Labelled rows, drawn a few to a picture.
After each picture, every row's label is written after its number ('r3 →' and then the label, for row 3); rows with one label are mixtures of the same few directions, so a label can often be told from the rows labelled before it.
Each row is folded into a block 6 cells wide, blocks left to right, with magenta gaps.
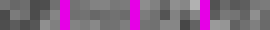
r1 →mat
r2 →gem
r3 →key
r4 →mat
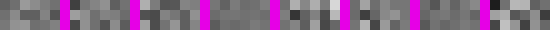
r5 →gem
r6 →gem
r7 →gem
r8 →mat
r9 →key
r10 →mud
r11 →mat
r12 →gem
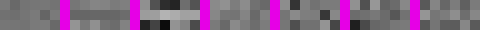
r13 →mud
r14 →gem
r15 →gem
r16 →mat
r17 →mud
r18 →mat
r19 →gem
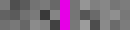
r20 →mud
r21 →mud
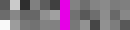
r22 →mat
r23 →mud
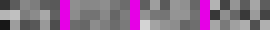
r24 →gem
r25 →mat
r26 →mat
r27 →gem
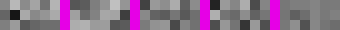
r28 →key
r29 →mat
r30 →gem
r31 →gem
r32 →mud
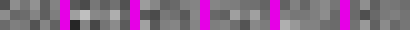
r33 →gem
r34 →gem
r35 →gem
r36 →key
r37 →mat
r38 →mud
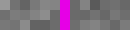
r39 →key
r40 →mud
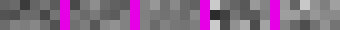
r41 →mud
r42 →key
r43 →mat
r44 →gem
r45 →mud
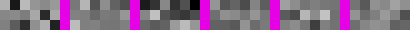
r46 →mud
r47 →mat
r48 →key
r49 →gem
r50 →key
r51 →mat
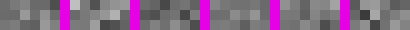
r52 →key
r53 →key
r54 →mud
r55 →key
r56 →key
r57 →key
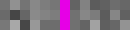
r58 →mud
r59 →mud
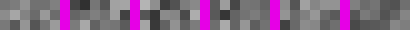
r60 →mud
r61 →mat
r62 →gem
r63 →mud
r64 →mat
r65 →mat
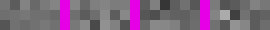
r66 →mat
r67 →mud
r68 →mud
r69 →key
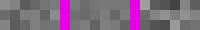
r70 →gem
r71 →mud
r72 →gem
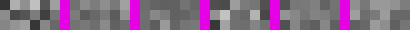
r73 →gem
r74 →key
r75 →mud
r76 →gem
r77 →gem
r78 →mat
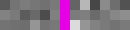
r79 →key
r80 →mat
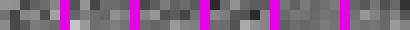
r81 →gem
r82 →mat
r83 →key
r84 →key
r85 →mat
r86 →key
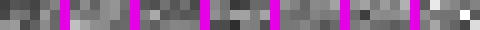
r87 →mat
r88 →mat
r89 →key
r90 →gem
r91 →key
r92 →key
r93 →mud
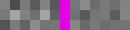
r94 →gem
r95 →gem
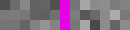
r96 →key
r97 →mud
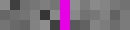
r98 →mud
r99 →mat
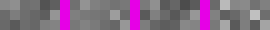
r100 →mat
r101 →mud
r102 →mat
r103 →mud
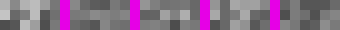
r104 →mat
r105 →gem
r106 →key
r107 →mat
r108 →mat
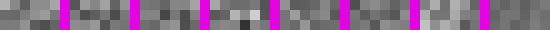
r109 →key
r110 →gem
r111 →key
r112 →key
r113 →key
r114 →key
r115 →mat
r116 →mat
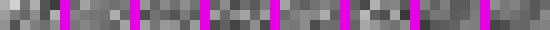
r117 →mat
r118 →mud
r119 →gem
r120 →gem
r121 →key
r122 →gem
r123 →mat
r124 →mat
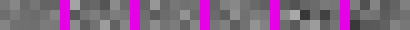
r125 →mat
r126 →gem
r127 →mud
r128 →key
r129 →key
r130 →mat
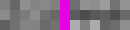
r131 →mat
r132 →gem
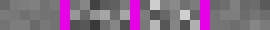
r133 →gem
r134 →gem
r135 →mud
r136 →key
